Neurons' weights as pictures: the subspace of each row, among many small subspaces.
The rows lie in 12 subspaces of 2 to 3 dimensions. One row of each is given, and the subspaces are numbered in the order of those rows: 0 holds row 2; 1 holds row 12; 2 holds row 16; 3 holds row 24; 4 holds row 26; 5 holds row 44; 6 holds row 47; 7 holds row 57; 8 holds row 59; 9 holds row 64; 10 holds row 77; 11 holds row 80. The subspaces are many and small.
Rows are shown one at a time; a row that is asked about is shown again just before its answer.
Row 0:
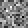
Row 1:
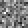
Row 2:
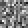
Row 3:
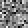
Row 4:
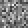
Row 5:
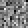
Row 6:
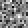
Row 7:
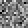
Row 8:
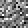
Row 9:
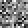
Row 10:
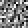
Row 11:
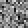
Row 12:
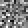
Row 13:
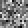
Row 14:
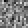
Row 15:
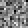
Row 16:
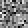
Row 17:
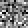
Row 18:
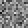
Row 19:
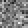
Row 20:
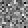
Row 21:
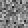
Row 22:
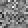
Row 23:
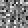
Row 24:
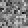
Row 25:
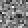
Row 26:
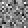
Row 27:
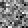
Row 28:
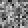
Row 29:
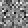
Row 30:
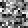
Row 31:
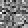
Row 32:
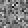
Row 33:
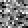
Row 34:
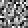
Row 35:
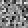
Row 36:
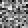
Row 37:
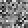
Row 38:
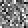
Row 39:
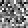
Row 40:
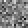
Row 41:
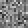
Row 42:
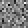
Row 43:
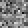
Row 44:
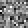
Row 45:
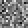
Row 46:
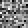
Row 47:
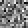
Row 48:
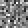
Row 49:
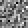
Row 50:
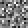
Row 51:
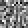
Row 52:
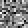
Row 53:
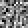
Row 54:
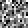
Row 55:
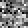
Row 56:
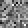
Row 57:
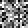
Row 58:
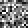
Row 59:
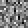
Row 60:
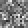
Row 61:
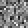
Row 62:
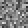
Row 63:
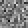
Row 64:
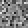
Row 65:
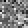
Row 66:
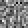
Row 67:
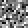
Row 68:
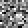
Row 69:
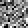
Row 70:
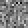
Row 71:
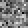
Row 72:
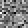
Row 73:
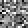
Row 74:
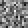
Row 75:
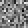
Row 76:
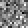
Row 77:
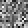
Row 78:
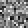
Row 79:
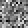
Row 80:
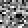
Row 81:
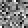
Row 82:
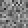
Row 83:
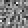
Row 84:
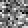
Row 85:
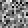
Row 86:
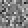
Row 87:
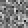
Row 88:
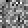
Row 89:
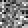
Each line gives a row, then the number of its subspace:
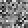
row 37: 10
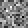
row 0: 7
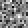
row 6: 11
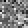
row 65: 8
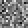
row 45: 9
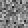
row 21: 2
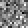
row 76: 5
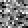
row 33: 5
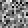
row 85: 11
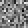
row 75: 6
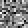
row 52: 2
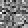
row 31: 2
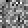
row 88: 10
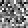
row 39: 4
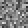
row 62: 4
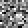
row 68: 11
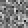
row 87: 8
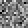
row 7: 9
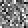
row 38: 6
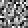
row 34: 4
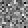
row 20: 4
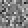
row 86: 9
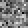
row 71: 3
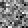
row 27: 5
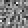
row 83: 9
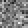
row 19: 8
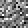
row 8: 4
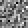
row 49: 6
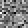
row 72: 2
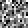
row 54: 11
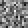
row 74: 8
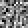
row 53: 0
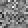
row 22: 1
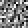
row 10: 6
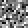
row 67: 4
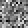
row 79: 10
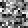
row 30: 3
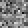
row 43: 3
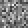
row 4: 1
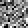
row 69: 1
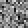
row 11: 8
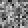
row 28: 7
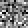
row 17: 1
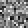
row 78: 5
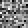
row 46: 7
